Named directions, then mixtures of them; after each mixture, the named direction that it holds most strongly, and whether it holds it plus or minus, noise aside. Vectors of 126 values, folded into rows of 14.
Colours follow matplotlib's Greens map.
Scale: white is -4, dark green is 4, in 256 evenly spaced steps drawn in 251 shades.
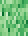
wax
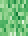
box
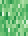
wax, minus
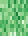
box, plus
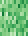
wax, plus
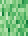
wax, plus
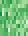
wax, minus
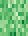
box, minus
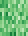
box, minus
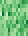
wax, plus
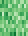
box, minus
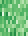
wax, minus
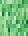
wax, plus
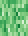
wax, minus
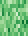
wax, plus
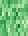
wax, minus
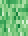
wax, minus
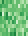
wax, minus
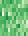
wax, minus
